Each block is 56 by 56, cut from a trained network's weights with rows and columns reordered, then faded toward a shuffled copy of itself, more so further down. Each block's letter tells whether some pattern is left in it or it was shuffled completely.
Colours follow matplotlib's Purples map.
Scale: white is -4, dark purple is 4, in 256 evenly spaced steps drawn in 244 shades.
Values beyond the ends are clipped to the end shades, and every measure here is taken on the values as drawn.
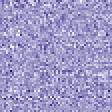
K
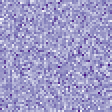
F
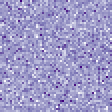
F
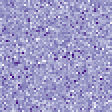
F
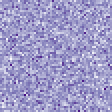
F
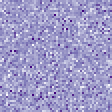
F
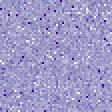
F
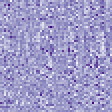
K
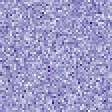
F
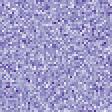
F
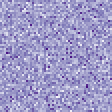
F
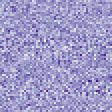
K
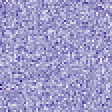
F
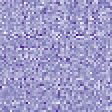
K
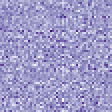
K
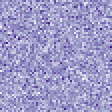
F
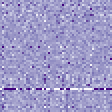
K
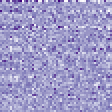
K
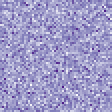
F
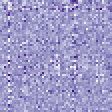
K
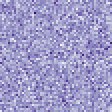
F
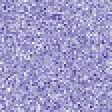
F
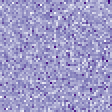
F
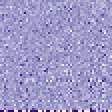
K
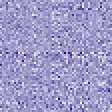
K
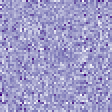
K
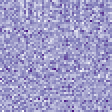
K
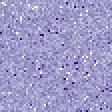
F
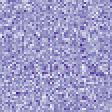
K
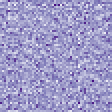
K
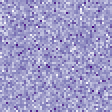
F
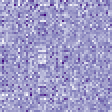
K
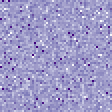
F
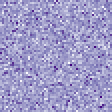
F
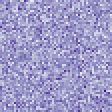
F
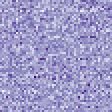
K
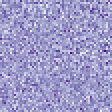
K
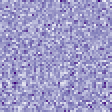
K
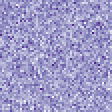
F
